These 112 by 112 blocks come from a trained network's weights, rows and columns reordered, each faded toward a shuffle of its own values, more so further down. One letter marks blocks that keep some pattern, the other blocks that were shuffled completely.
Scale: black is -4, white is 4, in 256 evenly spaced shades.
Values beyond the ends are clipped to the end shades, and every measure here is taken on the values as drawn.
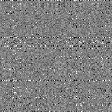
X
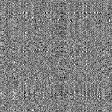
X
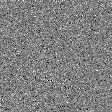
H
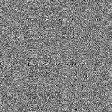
X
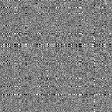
X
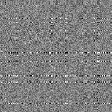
X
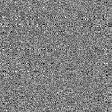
X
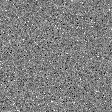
H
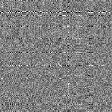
X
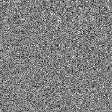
X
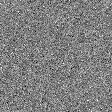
H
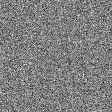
H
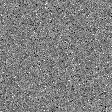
H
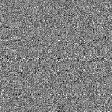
X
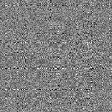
X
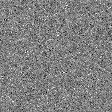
H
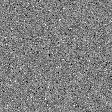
H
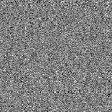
X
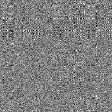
X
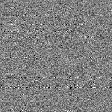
X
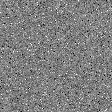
H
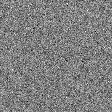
H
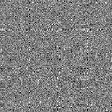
X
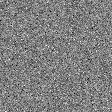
H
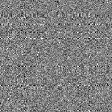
X
